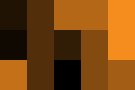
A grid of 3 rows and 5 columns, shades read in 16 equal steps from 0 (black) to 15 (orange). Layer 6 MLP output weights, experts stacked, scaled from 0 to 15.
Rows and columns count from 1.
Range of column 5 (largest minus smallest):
5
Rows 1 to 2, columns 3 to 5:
11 11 15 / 3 8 15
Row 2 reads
1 5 3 8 15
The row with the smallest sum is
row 2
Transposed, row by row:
2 1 12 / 5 5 5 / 11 3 0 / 11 8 8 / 15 15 10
